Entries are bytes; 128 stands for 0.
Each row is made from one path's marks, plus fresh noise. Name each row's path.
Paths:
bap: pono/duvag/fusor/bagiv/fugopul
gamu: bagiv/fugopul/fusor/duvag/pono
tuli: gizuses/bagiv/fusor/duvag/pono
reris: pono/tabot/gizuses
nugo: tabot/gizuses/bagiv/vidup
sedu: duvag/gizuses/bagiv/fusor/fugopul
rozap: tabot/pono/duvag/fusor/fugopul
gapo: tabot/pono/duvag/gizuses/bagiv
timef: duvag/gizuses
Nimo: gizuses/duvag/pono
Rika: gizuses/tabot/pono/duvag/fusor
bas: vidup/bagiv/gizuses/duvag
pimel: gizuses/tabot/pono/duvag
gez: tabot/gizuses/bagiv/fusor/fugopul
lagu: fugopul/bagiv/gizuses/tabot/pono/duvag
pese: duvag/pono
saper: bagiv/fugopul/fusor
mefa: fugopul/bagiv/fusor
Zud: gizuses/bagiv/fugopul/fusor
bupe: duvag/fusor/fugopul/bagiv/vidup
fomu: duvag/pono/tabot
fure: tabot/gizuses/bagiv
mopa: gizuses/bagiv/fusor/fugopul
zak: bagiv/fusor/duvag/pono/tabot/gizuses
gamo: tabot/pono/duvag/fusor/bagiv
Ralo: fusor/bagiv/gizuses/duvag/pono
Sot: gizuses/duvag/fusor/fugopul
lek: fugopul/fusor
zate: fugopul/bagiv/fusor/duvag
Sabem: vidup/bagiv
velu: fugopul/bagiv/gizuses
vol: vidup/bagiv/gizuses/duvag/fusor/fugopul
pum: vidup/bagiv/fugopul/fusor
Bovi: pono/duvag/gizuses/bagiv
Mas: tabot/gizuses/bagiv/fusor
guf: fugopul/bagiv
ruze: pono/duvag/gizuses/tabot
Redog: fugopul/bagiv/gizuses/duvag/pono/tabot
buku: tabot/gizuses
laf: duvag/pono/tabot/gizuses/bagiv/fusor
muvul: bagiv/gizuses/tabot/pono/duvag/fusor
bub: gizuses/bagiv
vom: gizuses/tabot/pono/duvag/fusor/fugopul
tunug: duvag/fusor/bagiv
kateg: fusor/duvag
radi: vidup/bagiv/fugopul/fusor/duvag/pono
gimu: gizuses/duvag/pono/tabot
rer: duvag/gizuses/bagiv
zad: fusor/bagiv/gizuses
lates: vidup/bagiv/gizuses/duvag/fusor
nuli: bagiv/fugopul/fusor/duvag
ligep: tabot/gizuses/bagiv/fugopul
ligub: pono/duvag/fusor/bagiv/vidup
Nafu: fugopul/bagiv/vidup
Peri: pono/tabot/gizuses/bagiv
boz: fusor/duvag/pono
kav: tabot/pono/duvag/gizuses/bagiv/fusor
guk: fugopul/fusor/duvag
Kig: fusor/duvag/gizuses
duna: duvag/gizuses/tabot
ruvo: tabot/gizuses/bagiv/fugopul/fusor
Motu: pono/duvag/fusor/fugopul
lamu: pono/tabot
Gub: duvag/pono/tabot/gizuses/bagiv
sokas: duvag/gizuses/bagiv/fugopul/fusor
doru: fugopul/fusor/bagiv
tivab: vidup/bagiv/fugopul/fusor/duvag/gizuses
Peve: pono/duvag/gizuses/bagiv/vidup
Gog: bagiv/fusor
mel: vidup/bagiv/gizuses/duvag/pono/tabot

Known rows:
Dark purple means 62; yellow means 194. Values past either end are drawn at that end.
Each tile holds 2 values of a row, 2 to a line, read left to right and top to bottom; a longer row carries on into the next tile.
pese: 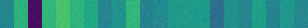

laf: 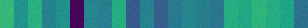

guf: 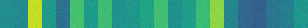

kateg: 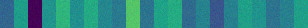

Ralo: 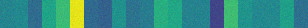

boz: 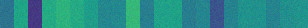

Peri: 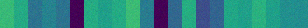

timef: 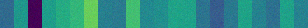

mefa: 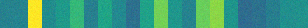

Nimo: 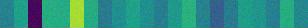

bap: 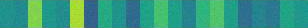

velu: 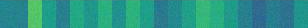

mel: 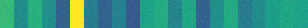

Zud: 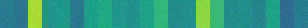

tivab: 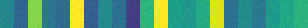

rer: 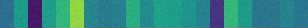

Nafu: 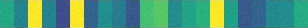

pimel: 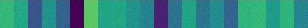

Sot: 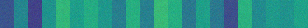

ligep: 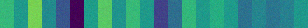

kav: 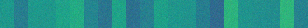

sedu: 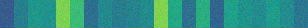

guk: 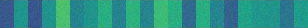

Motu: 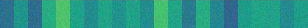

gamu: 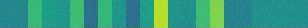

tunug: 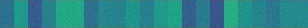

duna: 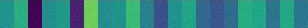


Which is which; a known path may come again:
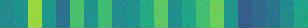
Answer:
guf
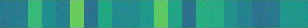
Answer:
zate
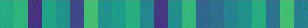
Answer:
ruze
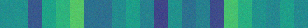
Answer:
tuli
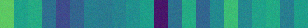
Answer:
nugo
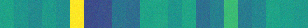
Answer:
Peve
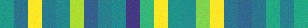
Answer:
pum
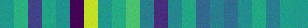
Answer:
lamu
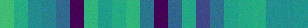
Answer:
Peri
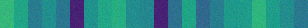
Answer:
Gub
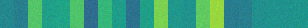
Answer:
gamu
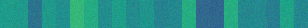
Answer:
gapo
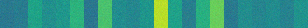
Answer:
nuli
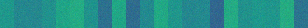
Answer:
kav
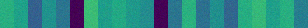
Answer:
pimel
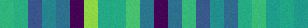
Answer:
reris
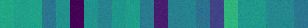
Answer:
Mas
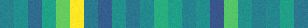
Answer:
Ralo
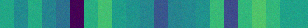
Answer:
vom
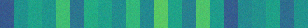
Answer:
lek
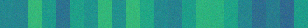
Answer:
velu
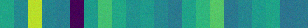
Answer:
ruvo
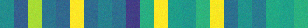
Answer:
tivab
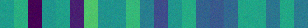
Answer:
duna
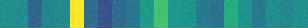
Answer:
bas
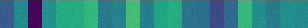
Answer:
Kig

